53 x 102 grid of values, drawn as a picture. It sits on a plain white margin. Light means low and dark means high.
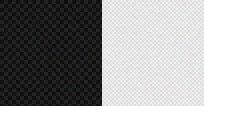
It is made of 1 by 2 panels. Panel 1,1: very high, checkered, faint in contrast. Panel 1,2: very low, checkered, faint in contrast.
